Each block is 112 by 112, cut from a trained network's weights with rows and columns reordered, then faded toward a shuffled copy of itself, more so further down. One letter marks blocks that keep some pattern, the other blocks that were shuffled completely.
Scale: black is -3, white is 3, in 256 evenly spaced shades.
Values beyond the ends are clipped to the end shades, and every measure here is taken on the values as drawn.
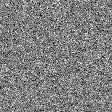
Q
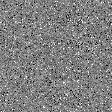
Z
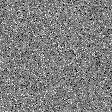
Q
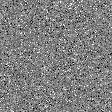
Q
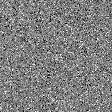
Z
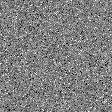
Q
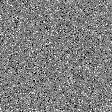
Z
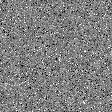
Q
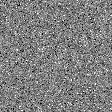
Q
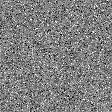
Q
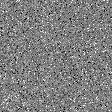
Q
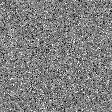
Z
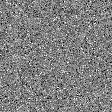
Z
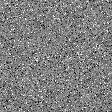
Q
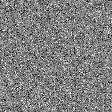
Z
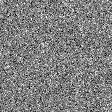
Q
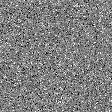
Z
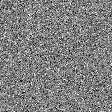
Q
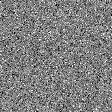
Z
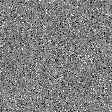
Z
